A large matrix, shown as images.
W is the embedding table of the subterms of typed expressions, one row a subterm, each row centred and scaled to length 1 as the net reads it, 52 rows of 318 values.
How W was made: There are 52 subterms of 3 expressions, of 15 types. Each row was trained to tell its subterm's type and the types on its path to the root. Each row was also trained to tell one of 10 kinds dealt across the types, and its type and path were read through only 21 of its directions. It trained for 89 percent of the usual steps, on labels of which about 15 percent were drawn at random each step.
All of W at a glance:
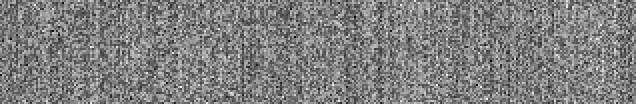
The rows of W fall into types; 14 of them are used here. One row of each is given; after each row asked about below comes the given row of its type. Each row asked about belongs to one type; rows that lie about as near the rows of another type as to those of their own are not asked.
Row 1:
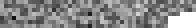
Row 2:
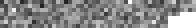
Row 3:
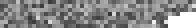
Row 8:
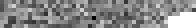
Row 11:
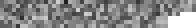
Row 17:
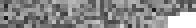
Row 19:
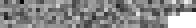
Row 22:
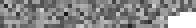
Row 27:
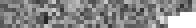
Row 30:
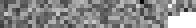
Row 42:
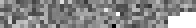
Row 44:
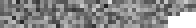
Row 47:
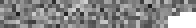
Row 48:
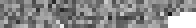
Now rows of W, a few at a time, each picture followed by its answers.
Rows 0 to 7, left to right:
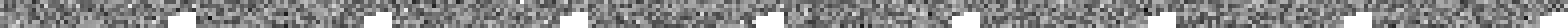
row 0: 17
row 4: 30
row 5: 44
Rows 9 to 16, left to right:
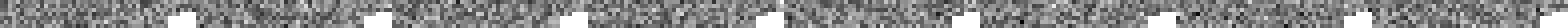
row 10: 48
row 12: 8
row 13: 2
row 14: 44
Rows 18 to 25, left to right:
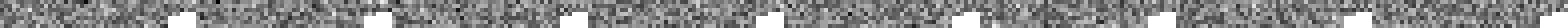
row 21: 1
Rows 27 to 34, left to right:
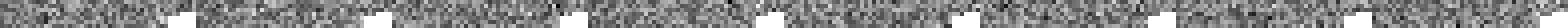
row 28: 11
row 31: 3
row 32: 3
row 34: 11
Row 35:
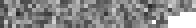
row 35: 30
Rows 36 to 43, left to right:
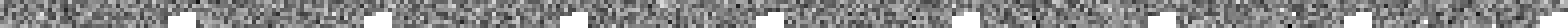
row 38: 3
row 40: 30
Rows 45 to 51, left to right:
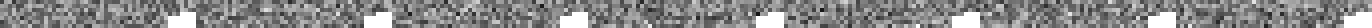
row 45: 44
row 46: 27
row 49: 17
